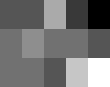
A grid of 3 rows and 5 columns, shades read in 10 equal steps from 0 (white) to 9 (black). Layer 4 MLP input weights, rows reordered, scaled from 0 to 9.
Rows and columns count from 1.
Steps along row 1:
same down up up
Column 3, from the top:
3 5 6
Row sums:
31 25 18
